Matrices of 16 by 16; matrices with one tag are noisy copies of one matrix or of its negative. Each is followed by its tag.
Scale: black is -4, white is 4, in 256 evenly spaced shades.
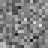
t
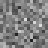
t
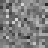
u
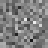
t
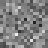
t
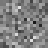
t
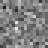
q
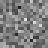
t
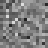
u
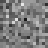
u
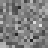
t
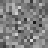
t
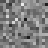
u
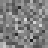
t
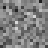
q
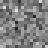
q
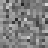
u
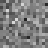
u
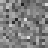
u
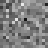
u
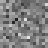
u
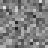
q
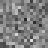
t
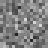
t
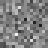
t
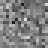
u
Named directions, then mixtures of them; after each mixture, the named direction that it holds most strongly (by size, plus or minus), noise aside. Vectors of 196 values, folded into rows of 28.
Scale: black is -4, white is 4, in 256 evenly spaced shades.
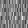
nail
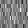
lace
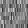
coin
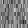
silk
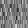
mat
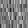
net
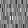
lace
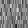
mat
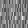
nail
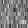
silk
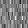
net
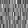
nail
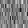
lace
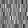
lace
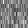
silk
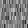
nail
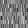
silk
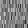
coin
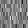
lace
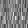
nail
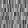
nail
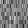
silk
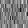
lace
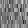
silk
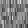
coin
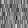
mat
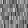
coin
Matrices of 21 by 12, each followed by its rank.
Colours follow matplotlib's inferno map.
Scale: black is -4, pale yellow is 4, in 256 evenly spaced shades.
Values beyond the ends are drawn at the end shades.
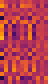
two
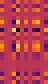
one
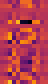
two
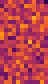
full rank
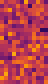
full rank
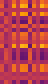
one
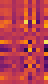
two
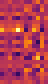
two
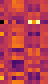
two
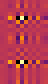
one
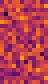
full rank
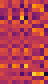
two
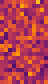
full rank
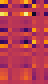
one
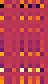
one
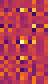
two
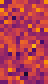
full rank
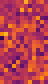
full rank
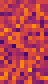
full rank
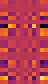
one
